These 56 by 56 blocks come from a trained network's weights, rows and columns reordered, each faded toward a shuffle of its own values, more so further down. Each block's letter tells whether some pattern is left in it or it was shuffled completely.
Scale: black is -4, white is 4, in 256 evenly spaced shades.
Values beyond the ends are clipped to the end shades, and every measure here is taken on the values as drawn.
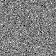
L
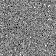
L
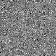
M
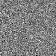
M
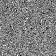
L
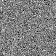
L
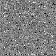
M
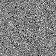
L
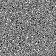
M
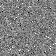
L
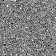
M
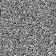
L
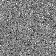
L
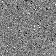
L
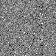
M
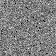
L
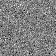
L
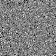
M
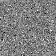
M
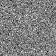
M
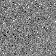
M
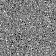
L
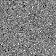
L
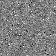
M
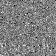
M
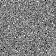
L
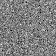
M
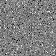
M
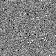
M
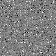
M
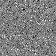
L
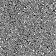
L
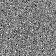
L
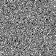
M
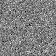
L
